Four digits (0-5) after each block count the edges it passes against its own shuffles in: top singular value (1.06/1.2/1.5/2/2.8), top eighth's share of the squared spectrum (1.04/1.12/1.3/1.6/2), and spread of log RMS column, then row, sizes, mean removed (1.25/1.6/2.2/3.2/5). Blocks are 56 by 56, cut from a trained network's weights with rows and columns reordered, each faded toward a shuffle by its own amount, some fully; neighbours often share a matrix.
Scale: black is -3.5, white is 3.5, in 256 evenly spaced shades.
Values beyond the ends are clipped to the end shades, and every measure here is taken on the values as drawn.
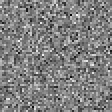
0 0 0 0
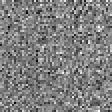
3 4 2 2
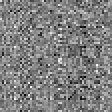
3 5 3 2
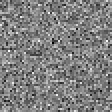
0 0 0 0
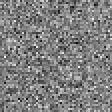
3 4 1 1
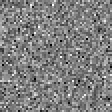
1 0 0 0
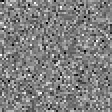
0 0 0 0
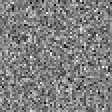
2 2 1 0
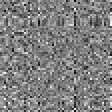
4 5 3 2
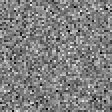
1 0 0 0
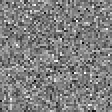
0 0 0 0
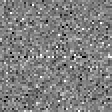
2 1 1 1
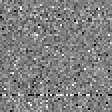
3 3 0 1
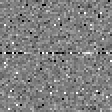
3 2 0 1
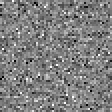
0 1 0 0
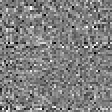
3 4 2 2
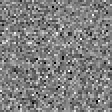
2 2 0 1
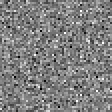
2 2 0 0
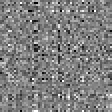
3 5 2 3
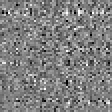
3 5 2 3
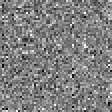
3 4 2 1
